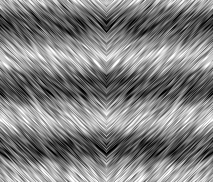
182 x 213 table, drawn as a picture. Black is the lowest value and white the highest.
No seam splits the table. Overall the values sit about 50% of the way up the scale. Horizontal stripes repeat 3 times down the table. It is mirror symmetric from left to right. There is no overall slope.
